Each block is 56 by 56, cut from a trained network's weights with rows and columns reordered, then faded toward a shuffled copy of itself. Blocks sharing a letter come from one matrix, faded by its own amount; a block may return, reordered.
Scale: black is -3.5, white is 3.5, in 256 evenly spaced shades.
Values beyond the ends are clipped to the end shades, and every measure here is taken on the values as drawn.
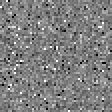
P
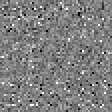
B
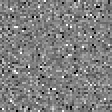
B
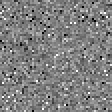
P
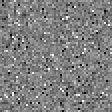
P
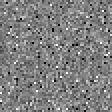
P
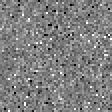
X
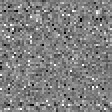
B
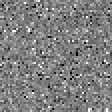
B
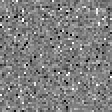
P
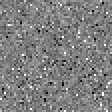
X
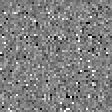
B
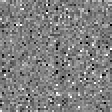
P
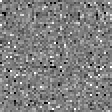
B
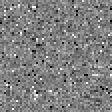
P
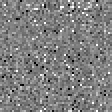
P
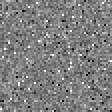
X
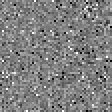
P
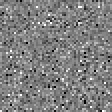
B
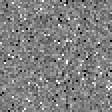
X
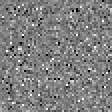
B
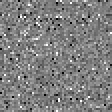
P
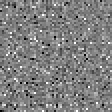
B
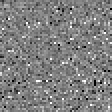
B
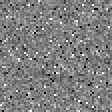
X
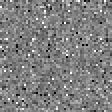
B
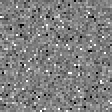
X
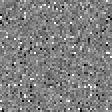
B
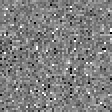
P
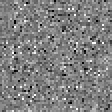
B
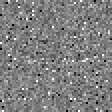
X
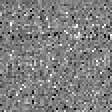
B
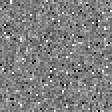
X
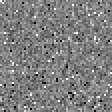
X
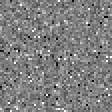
X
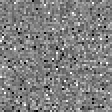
P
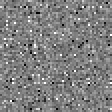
B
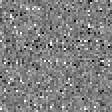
B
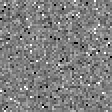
X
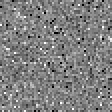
P
